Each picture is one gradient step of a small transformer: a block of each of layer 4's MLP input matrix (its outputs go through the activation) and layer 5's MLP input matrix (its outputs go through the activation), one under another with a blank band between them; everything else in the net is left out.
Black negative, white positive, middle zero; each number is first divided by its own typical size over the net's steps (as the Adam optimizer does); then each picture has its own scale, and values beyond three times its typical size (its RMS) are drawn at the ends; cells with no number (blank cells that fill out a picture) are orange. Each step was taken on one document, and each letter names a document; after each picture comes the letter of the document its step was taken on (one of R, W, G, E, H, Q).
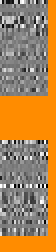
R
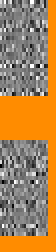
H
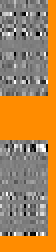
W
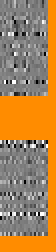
W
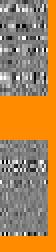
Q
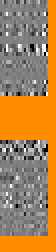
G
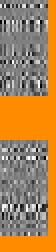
H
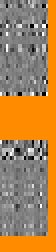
G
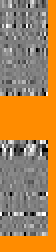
G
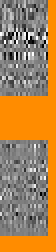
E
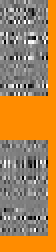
E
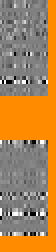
W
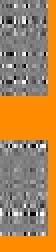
W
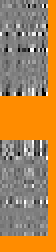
G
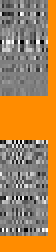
R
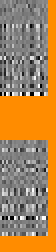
H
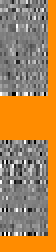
Q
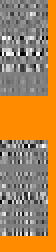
R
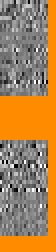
Q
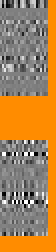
R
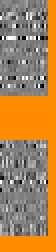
Q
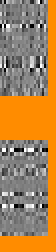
H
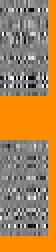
E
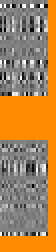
H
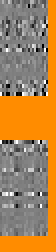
G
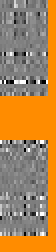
W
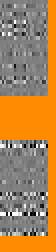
W
